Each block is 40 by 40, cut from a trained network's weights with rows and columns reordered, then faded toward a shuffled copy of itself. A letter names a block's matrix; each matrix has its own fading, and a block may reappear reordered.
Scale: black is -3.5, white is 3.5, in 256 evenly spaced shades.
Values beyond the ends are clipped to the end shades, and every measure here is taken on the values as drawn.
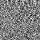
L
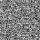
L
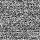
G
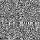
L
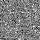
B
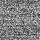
G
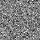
B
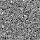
B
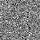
B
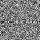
L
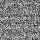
G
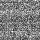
G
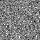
B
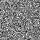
B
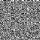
L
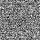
G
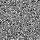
B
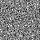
B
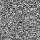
L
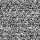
G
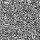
L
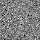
B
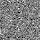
B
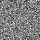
B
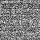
G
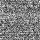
G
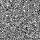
B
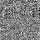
B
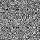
L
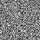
L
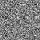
L
